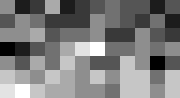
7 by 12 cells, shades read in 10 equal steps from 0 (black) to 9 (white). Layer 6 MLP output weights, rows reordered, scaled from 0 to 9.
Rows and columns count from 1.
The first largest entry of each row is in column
4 2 3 7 5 1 2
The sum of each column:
33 30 33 32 32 31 37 26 33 34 21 28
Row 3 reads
5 5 6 3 4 4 5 2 2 5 3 2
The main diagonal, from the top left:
5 5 6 4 7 5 5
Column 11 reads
1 4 3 4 0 4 5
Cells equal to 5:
18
